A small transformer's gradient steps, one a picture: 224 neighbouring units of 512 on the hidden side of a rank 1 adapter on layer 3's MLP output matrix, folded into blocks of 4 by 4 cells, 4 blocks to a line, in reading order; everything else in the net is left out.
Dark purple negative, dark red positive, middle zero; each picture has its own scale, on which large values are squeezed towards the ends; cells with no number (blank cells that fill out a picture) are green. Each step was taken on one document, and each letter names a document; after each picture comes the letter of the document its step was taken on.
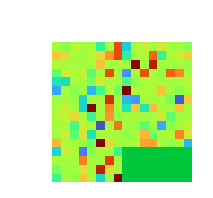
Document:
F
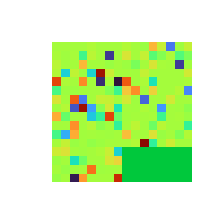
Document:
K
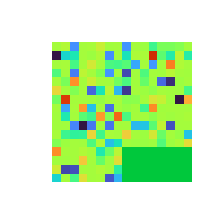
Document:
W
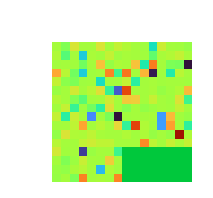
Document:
F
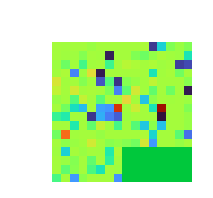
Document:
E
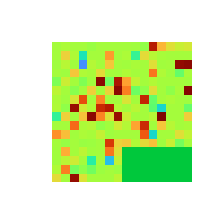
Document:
E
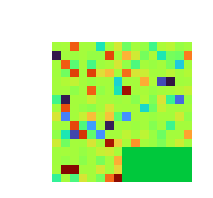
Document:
W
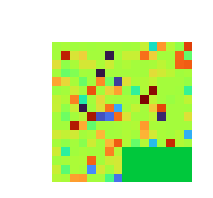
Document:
E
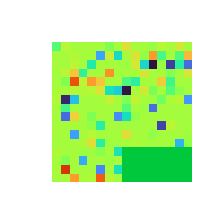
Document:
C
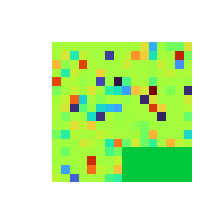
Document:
E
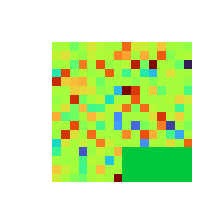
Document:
F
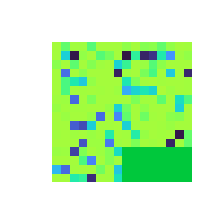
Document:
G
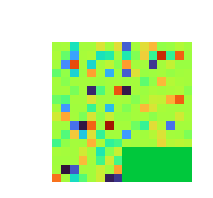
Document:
W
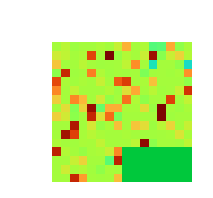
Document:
K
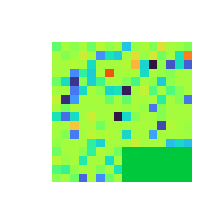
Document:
C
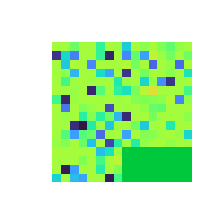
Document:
W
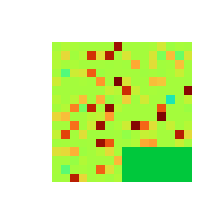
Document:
K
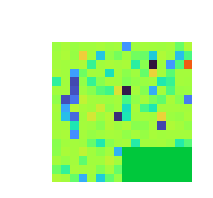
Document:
C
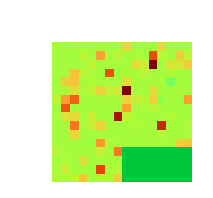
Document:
C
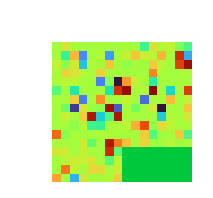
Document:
E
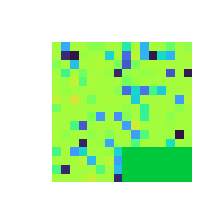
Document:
G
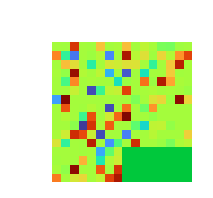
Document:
W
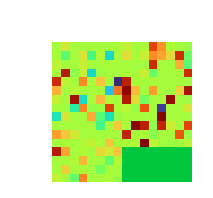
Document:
K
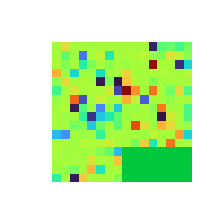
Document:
E
